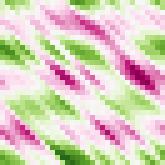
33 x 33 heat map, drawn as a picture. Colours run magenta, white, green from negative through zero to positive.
On average the colour sits 50% of the way up the scale. The middle right is the ninth with the lowest average. No overall slope runs across the table. No lone cell stands out from its neighbours. Horizontal stripes repeat 3 times down the table.
